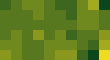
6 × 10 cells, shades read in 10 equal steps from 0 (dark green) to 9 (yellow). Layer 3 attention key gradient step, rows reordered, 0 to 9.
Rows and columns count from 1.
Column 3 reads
4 3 3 3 3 3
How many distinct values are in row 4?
4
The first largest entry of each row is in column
9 4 8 4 10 10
